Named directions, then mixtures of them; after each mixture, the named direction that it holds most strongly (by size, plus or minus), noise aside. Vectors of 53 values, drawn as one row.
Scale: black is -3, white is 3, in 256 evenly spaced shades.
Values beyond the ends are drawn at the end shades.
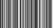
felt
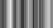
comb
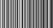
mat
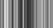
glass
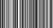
felt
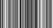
felt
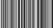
felt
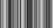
comb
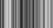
glass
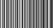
mat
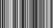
comb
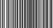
mat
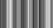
comb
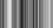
comb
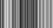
glass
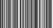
felt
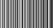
mat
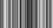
felt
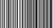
mat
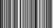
felt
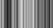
glass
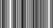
comb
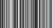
felt
